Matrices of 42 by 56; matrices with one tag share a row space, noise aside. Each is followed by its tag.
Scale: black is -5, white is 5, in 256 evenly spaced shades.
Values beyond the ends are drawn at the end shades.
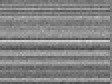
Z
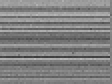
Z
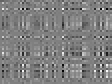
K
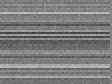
Z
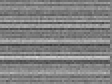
Z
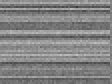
Z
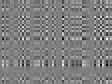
K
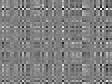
K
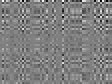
K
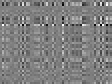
K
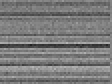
Z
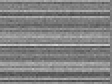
Z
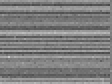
Z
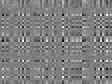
K
